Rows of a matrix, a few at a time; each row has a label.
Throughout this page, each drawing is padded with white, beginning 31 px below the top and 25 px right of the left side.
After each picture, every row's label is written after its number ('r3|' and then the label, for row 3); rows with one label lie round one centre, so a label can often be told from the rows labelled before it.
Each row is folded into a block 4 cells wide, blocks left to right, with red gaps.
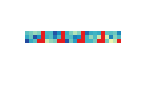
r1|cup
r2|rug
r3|cup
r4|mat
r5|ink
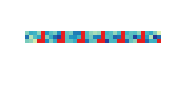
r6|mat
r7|cup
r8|rug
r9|cup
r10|cup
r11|cup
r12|cup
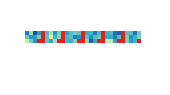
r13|rug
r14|mat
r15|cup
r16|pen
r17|rug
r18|pen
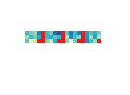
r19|ink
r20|rug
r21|ink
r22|mat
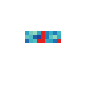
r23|cup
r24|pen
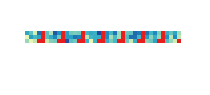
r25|ink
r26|rug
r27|cup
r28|ink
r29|mat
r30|rug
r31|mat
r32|mat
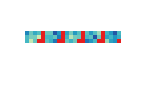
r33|mat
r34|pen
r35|mat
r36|cup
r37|pen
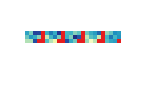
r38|rug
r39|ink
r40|cup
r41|ink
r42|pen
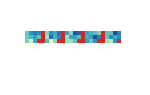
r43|rug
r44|ink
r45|rug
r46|cup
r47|rug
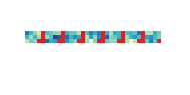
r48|mat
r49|cup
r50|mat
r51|ink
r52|mat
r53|ink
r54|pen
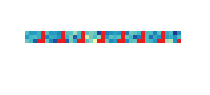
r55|pen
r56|pen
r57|cup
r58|ink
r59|pen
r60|cup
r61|pen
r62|rug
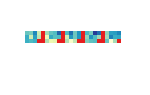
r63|mat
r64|ink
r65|ink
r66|rug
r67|ink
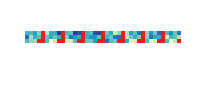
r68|mat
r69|ink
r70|rug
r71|rug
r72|cup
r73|ink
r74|ink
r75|ink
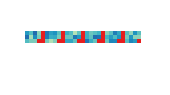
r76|mat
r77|mat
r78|cup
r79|cup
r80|pen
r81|pen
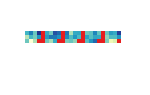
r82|ink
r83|rug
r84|mat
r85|pen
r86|ink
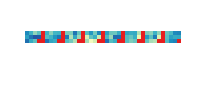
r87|cup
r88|cup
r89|mat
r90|ink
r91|cup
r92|mat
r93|mat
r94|pen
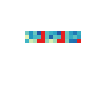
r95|ink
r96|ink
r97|pen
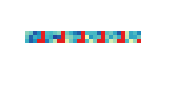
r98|pen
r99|cup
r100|rug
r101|ink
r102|ink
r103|ink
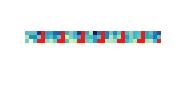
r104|ink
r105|rug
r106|ink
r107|rug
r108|mat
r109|mat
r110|rug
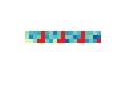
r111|ink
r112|mat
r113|cup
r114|cup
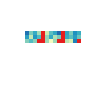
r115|mat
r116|ink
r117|rug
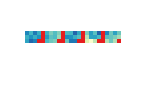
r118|pen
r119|mat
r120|pen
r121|ink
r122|mat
